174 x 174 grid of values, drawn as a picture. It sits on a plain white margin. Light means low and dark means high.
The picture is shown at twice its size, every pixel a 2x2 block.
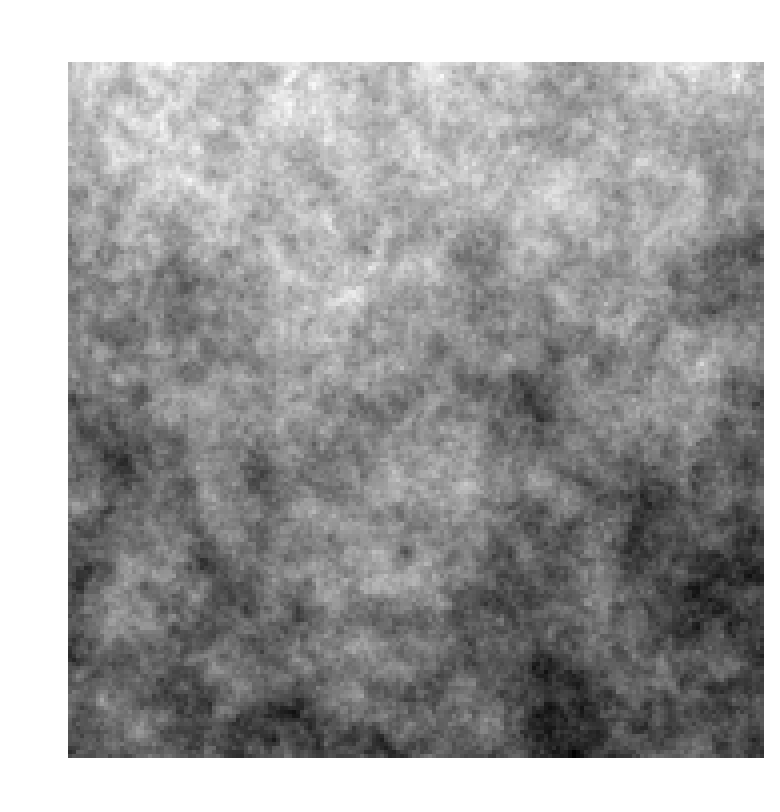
There is an overall slope up to the bottom. There are no lone odd cells. The ninth with the highest average is the bottom right. No regular stripes run through it. No single row or column stands out from its neighbours.
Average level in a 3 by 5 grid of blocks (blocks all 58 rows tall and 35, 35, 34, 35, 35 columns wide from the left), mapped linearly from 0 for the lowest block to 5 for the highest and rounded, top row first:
00011
32233
44355
